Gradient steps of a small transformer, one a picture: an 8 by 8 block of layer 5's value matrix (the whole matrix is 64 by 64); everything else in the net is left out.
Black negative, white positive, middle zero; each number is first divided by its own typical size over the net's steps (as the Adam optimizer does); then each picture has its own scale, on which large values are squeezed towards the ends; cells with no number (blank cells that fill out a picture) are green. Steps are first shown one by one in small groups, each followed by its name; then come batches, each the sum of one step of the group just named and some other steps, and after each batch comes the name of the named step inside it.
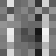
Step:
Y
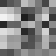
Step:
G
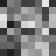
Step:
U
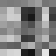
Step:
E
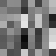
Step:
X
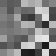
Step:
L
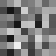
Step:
L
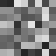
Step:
L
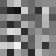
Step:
E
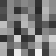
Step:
X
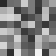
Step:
G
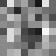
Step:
Y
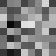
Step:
U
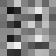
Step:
L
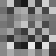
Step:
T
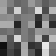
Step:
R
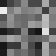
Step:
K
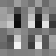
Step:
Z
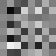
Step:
T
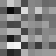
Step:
R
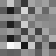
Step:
T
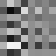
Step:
T
